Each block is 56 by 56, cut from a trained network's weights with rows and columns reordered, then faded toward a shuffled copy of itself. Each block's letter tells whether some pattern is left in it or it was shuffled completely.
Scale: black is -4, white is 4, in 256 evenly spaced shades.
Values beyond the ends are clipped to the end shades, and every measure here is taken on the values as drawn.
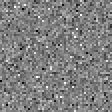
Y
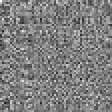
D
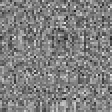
D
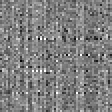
D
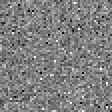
Y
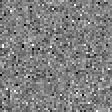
Y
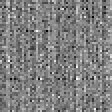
D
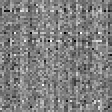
D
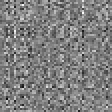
D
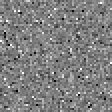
Y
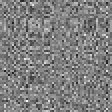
D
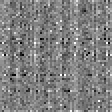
D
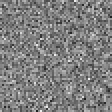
Y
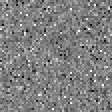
Y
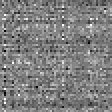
D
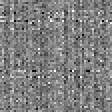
D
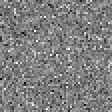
Y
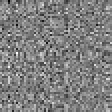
D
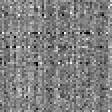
D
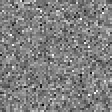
Y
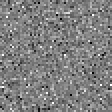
Y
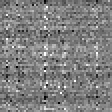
D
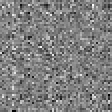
D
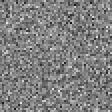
Y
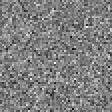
Y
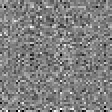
D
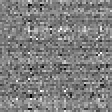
D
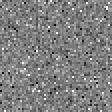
Y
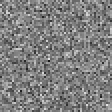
Y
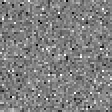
Y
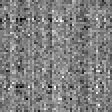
D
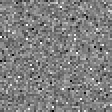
Y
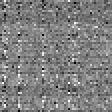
D
